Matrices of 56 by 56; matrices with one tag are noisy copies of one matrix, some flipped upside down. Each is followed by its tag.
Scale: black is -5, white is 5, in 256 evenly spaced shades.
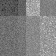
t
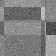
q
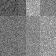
t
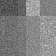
t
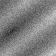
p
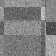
q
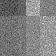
t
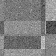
q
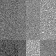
t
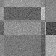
q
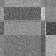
q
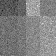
t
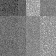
t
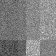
t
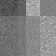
t
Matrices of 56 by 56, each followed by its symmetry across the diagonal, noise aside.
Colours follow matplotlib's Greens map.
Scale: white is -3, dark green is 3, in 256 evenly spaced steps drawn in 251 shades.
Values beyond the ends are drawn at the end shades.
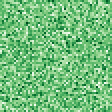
neither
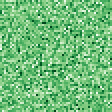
neither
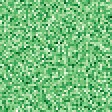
antisymmetric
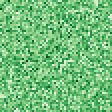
symmetric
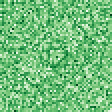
symmetric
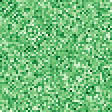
symmetric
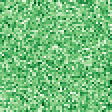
neither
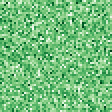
neither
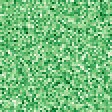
antisymmetric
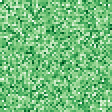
symmetric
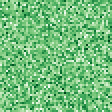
antisymmetric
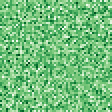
antisymmetric
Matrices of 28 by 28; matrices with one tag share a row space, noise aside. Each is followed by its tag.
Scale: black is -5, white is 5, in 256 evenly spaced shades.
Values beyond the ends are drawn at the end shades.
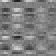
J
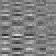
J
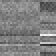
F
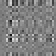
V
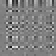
V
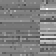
F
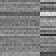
F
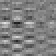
J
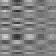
J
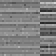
F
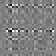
V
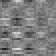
J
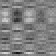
J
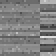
F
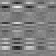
J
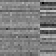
F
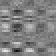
J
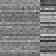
F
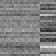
F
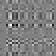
V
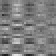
J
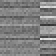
F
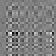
V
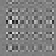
V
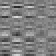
J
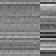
F
